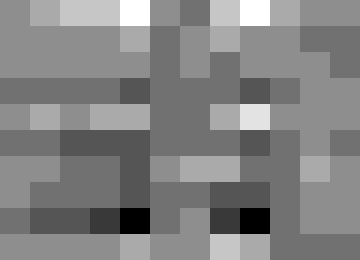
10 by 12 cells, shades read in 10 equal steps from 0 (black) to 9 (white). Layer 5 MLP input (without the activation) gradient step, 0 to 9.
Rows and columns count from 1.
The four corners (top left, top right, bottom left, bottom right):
5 5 5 4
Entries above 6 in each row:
5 0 0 0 1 0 0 0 0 1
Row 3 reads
5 5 5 5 5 4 5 4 5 5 5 4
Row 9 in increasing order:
0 0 2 2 3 3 4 4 4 5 5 5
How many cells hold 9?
2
